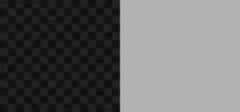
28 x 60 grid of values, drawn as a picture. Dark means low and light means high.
It is made of 1 by 2 panels. Panel 1,1: very low, checkered, faint in contrast. Panel 1,2: high, flat.
